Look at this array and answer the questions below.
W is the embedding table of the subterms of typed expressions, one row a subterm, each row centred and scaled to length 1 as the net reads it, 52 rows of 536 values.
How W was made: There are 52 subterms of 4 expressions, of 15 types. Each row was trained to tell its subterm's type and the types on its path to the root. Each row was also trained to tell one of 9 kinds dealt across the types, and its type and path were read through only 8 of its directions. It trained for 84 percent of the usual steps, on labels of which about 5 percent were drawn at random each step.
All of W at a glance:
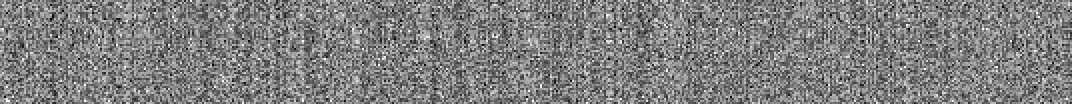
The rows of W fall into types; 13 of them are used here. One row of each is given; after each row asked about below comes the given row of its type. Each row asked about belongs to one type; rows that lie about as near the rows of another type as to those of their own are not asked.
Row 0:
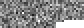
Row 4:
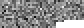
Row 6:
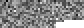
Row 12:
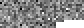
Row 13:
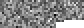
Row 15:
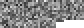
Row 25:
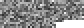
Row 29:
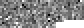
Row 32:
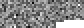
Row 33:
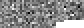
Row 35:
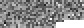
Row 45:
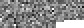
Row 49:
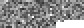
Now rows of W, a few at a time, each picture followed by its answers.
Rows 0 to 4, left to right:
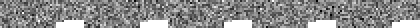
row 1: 12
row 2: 15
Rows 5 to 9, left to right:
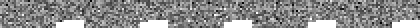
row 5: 25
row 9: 4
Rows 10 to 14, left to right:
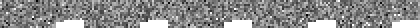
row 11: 13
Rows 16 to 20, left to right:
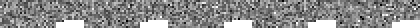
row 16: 0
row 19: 13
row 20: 0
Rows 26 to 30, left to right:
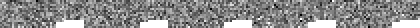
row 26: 49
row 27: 4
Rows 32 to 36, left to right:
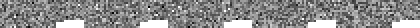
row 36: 0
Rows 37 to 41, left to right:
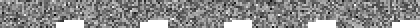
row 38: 12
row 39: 13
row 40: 0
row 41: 12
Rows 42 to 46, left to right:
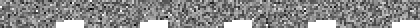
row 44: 13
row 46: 35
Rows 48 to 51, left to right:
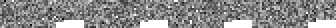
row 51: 35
